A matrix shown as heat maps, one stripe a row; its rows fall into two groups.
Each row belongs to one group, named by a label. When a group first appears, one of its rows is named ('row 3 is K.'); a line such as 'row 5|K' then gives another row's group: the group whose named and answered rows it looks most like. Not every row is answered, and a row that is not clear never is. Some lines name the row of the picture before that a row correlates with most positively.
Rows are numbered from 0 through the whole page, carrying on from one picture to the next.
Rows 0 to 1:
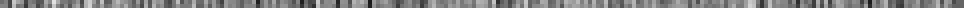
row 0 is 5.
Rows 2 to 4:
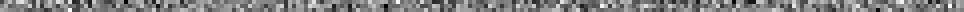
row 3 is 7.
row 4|7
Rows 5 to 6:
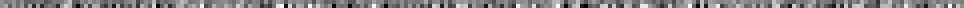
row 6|7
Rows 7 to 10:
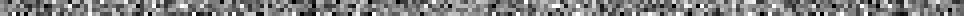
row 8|7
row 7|5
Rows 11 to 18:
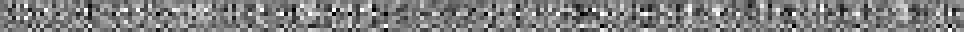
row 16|5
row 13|5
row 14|7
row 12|5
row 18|7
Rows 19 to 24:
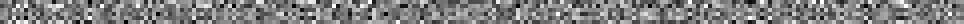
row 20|5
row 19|5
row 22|7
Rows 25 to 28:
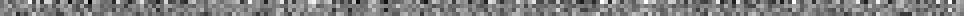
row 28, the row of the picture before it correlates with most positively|23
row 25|7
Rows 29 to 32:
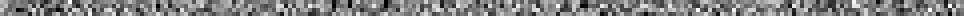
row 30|7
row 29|7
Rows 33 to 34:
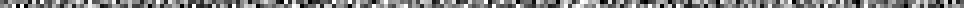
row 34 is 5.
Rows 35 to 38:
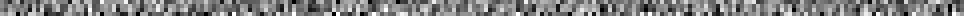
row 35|5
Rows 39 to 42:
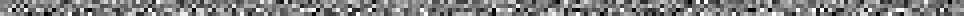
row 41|5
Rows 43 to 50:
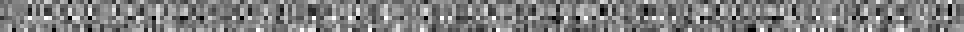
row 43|7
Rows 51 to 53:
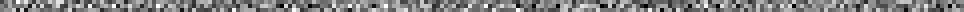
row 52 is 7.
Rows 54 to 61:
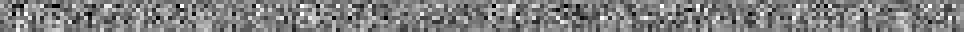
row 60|5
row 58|7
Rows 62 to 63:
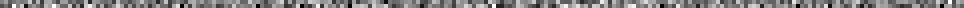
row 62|7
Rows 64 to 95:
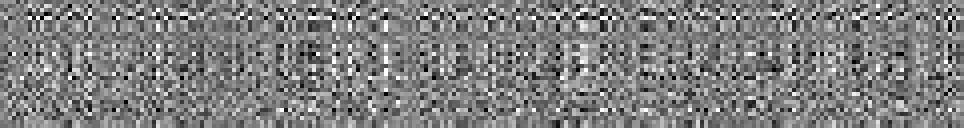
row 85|5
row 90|5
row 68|7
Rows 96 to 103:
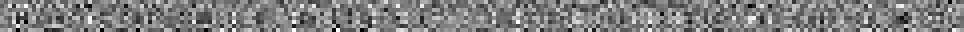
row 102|5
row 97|5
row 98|7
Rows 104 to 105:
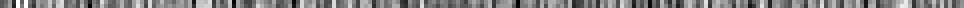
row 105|5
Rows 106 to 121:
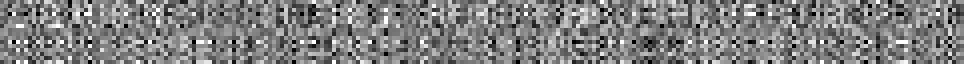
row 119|7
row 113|7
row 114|7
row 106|7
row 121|5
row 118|5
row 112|5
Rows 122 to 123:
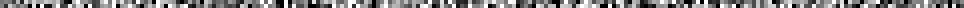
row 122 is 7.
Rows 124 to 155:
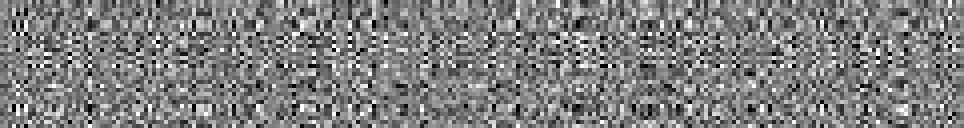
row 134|7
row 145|5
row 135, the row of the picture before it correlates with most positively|123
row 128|7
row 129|5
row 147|5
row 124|7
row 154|7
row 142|5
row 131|5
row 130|5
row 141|5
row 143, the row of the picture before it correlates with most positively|123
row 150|5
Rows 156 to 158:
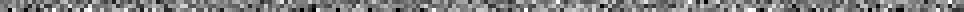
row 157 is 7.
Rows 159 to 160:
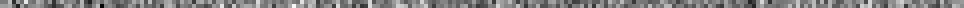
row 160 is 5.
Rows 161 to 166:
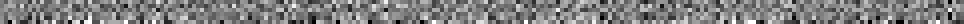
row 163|7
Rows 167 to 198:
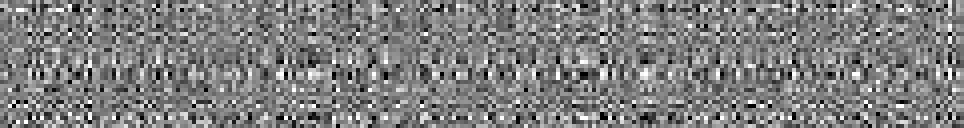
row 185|7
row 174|7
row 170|7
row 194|7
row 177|7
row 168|7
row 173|7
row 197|5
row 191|7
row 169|5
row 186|7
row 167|7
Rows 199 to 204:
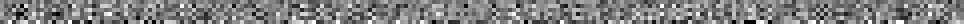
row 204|5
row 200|5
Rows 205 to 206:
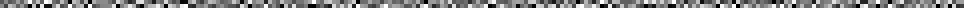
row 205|7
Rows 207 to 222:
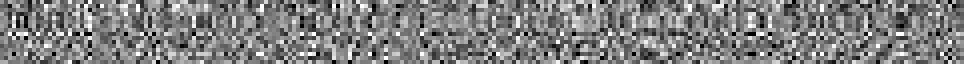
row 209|5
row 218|7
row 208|5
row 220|5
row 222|7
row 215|5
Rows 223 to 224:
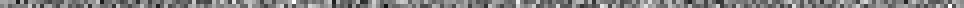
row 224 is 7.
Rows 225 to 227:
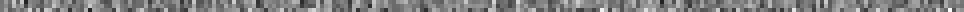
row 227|7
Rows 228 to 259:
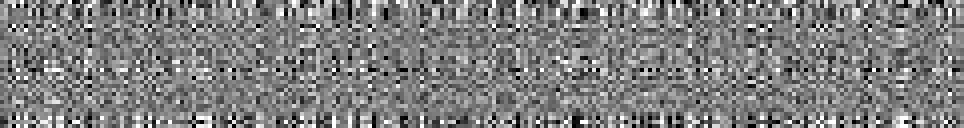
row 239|5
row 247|5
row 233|7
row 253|5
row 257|5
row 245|5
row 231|7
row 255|7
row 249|5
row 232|7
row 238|7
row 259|5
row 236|5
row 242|7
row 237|7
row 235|5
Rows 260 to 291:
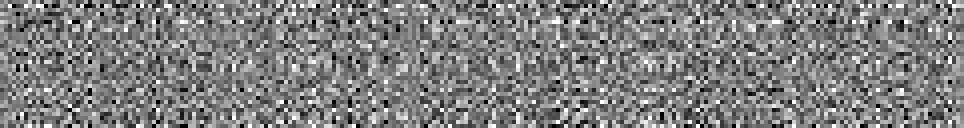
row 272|5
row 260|7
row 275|7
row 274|7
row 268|7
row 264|7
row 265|7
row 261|5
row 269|7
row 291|7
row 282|7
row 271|5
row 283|5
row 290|7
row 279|7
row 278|5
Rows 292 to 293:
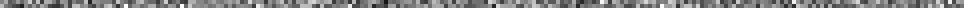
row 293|5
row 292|7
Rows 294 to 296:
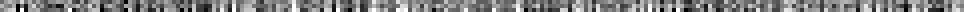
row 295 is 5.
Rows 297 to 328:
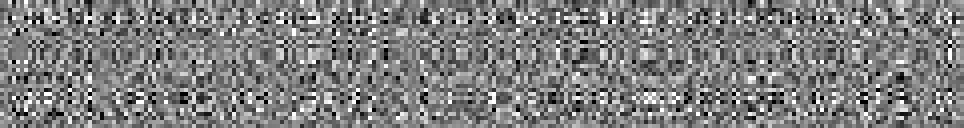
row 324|5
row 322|7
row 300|7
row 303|5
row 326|5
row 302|7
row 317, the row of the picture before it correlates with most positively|295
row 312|5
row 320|7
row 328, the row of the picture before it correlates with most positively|295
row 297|5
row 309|7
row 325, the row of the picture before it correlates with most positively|295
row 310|7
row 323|5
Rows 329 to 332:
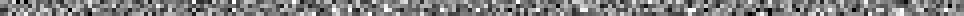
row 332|5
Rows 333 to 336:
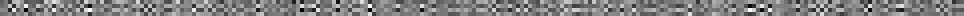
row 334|5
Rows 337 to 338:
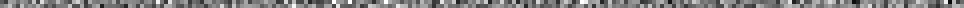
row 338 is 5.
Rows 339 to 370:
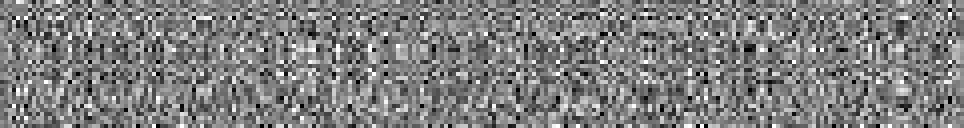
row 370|7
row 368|5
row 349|7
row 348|7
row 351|5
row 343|5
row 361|5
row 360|5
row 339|5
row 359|7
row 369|5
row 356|5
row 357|7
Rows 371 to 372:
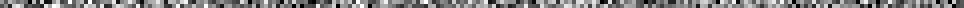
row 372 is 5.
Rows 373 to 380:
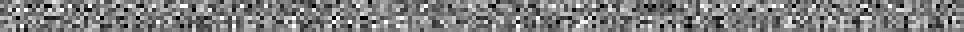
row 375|5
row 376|5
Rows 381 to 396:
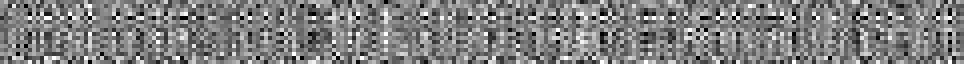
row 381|7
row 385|7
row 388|7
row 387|7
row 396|7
